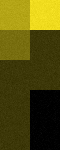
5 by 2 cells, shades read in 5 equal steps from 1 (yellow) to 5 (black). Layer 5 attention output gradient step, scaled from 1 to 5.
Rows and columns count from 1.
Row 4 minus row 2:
1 1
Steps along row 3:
same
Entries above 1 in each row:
1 2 2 2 2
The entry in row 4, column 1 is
4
